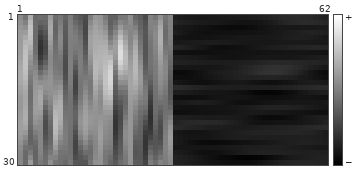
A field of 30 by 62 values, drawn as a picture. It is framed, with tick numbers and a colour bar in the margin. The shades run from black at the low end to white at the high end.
The table splits into one row of 2 panels. Panel 1,1: middling, streaked downward, strong in contrast. Panel 1,2: very low, streaked across, faint in contrast.
